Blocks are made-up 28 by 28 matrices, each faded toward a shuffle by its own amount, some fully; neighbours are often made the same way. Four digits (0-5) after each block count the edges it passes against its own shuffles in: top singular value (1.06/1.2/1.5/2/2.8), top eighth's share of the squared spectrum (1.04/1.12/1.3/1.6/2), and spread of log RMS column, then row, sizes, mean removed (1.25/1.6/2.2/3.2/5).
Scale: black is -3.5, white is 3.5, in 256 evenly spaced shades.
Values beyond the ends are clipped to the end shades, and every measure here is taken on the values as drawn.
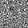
2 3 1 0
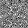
2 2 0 0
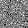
2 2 0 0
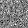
2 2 0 1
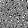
0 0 0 0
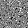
0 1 0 0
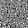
0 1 0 0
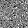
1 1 0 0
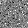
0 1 0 0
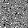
2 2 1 0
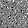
0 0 0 0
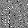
2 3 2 0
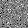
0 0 0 0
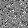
0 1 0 1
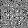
2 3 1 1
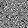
0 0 0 0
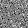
0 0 0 0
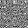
3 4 1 2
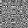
3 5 2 2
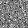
1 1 0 0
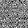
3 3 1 1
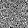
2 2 0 0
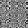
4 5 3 2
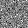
1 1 0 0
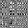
4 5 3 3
